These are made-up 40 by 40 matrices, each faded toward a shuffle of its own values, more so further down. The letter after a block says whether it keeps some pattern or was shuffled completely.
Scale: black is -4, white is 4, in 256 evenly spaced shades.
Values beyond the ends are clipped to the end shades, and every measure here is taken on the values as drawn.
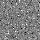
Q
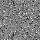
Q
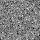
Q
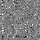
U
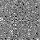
U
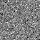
Q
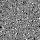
Q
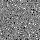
Q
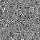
U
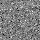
Q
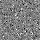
Q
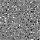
U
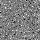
Q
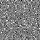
U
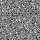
Q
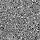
Q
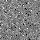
Q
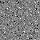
U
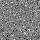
Q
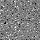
U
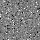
Q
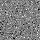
Q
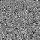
U
